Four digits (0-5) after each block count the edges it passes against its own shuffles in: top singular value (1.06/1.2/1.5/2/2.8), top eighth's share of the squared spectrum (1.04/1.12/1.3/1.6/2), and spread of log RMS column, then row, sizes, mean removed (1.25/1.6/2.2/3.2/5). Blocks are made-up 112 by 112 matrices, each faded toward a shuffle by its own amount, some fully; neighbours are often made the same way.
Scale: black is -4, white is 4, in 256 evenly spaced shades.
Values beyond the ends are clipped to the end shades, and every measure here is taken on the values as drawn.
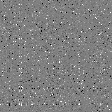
4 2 1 1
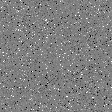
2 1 0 0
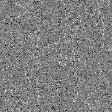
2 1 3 0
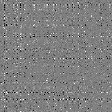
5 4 3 3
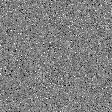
1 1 0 0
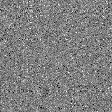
3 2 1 1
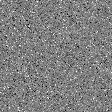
0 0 0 0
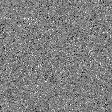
2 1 0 0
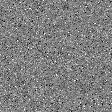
1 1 0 0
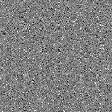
4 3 2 1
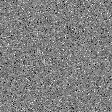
1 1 0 0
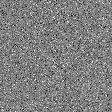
1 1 0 0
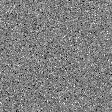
0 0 0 0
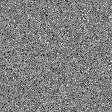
0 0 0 0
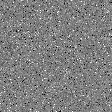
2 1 0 0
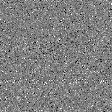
3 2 0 2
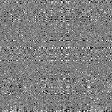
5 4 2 4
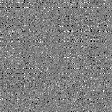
4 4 2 3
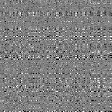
5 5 3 4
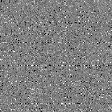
4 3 2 3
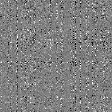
2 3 4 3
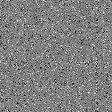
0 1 1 0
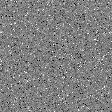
0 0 1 0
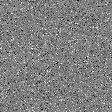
0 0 0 0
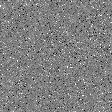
0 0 0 0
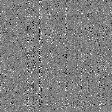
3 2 3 1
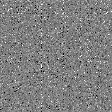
2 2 2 1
